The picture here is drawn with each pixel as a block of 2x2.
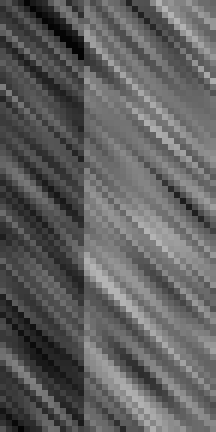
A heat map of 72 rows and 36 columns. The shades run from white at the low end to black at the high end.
Histogram: bell-shaped. Average level on the scale: 60%. Grain: diagonal, down to the right. Seam: vertical, 40% of the way across, the left part higher.
